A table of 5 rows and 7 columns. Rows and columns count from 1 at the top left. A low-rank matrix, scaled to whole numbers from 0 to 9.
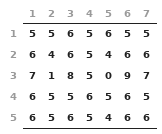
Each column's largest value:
7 5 8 6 6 9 7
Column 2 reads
5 4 1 5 5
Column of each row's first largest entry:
3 1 6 1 1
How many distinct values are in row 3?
6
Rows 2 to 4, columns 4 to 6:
5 4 6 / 5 0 9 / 6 5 6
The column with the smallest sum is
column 5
